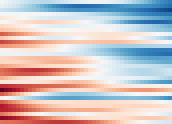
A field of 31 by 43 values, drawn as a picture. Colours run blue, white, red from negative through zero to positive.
Histogram: bell-shaped. Ninth with the lowest average: top right. Mirror symmetry: none. Grain: streaks across. Average level on the scale: 50%. Slope: up to the bottom left.
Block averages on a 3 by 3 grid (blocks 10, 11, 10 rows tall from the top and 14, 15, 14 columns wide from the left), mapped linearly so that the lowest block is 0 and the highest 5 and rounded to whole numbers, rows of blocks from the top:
210 | 431 | 533
